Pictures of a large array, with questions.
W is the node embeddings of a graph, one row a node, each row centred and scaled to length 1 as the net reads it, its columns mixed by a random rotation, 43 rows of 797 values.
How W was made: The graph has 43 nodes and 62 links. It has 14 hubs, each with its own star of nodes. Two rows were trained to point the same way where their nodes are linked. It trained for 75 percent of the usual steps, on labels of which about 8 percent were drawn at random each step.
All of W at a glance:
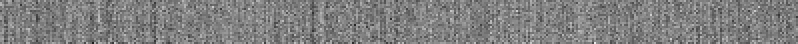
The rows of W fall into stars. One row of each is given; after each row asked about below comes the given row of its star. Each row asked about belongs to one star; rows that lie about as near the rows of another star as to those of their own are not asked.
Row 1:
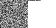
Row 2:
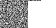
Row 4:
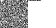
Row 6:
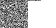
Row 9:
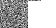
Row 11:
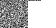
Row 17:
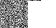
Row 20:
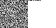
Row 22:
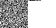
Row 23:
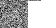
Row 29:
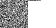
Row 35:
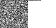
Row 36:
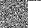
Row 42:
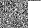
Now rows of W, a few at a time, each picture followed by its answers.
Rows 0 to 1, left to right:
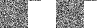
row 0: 20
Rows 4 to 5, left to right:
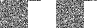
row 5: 36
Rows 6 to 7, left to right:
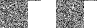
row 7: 23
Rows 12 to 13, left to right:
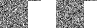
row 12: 42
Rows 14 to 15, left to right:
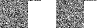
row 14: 2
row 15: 23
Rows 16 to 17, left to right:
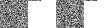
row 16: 9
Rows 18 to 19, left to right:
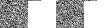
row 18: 23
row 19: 9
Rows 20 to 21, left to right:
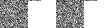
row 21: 11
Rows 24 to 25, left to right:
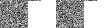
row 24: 1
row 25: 9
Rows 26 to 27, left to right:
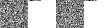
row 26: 17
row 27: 22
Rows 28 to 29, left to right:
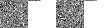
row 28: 42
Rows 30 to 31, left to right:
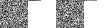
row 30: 29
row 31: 6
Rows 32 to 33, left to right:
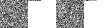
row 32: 20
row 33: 17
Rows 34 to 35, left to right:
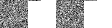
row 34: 29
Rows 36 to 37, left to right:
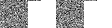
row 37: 35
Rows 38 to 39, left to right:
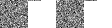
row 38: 42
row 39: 4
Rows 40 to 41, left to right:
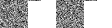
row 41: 35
